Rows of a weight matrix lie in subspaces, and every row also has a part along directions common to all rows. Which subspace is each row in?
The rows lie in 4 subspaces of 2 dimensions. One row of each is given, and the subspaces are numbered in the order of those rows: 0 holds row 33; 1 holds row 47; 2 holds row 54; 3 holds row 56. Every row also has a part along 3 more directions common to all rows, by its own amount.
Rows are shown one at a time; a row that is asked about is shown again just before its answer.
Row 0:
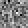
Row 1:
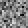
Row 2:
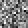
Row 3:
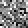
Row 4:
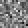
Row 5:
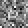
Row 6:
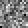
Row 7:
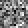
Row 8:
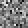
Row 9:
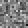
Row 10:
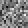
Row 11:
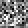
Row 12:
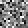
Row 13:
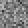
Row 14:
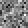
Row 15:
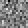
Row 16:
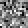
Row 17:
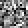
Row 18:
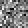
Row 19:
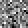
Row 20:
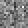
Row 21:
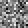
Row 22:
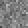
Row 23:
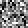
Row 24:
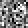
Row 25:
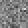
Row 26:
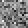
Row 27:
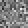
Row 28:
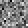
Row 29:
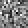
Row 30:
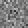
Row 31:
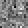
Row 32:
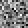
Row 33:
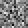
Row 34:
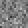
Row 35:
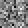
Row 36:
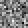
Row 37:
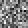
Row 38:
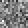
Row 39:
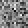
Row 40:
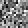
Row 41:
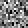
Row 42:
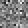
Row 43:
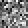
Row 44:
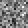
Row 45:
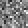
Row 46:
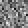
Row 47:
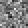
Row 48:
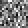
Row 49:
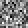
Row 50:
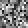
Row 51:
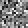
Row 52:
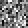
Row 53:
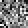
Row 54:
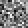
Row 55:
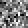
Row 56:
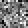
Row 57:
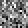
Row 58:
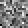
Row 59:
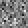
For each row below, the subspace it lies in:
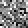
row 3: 3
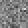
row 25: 1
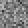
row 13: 2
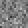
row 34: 0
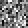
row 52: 3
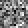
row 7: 2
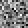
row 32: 3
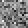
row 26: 3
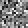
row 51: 1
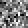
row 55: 3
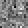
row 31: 0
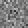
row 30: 0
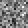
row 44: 2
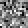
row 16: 2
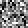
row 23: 0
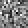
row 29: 2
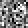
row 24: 2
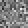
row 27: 3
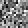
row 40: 1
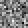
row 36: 2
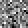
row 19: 1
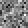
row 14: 1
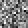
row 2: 1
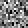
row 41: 0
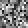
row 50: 1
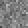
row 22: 1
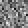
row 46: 3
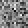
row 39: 3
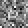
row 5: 0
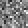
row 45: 1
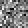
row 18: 1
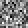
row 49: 0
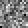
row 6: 1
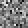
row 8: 2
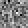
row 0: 2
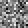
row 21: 2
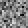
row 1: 2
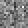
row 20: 0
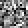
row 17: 2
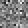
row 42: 2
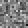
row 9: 1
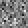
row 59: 0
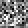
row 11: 0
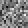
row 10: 1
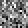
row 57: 0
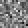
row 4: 1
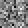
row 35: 0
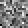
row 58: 2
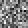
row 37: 1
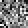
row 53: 3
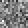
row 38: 3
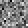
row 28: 0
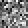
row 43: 3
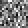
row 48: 3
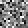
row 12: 0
